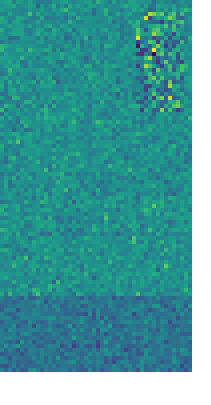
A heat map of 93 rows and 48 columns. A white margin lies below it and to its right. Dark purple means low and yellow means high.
An odd patch, rougher than its surroundings, sits in the top right. Neither half mirrors the other. The top part is higher, up to a seam about 80% of the way down. Values change most from cell to cell in the top right.
